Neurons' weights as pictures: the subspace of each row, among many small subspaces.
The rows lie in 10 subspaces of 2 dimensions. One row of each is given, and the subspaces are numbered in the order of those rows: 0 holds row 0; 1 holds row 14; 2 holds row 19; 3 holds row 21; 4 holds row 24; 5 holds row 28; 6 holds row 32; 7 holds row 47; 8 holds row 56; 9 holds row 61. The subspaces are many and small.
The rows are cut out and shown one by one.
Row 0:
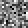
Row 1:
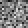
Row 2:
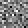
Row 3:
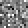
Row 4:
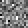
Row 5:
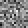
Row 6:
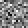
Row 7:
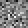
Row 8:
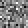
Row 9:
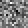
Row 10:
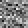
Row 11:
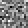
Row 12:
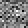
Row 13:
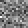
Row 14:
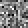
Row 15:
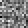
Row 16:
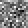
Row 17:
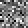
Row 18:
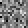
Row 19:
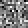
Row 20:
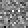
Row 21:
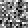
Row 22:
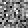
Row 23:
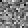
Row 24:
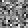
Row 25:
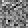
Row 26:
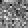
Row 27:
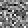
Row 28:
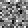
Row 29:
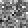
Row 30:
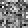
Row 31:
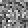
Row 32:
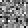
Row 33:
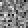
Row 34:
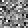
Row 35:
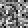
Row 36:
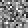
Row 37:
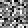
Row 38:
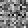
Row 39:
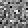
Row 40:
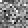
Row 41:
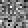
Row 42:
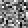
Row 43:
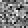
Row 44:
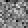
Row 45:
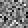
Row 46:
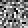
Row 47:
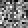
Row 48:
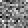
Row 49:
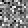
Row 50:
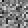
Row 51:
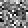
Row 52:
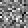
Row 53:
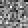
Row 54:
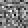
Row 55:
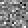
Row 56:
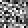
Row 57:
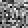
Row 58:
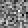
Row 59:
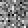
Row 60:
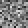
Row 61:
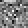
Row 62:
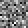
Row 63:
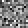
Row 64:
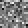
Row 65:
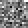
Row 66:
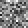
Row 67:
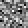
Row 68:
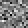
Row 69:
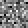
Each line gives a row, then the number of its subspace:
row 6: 9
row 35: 1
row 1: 3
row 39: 7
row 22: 7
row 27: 2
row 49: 6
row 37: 6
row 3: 1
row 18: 6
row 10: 8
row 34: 4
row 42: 0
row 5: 2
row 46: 7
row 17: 6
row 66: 5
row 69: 2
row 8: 8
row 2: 7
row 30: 1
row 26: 9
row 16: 3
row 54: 2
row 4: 4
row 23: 9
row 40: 9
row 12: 8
